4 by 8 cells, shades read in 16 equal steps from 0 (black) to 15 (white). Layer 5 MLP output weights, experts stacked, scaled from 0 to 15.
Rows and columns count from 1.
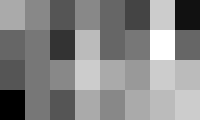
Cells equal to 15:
1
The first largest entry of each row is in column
7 7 4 8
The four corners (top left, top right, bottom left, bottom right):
10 1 0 12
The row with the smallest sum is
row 1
